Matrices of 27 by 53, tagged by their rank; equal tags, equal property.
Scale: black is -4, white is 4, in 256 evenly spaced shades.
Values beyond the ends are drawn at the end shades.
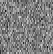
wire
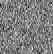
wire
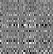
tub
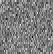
wire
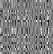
tub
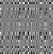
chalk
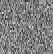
wire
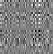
tub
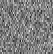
wire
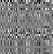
tub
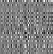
tub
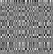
chalk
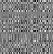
tub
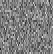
wire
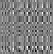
chalk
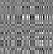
chalk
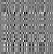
chalk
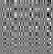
chalk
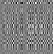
chalk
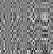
tub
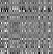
tub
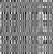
chalk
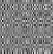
tub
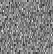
wire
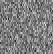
wire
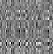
tub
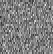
wire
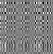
chalk
